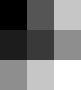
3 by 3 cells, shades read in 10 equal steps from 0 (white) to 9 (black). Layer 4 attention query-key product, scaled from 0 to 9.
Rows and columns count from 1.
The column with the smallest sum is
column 3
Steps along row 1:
down down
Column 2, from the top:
6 7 2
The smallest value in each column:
4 2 0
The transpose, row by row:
9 8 4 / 6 7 2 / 2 4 0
